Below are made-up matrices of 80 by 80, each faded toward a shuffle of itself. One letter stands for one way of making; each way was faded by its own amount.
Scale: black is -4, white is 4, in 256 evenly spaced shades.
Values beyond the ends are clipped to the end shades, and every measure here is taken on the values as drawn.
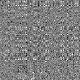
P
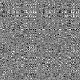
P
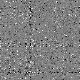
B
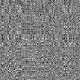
P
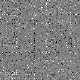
B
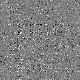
B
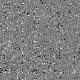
B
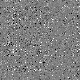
B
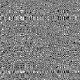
P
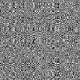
P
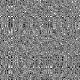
P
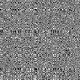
P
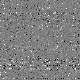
B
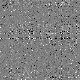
B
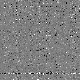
B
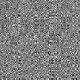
P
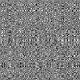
P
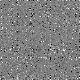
B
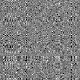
P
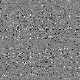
B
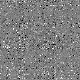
B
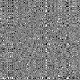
P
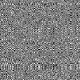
P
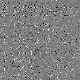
B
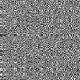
P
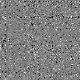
B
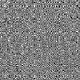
P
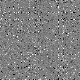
B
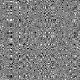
P
